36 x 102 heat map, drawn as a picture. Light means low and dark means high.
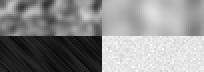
The table splits into 2 rows of 2 panels. Panel 1,1: middling, blotchy, strong in contrast. Panel 1,2: low, smooth. Panel 2,1: very high, slanting down to the right, faint in contrast. Panel 2,2: very low, fine-grained, faint in contrast.
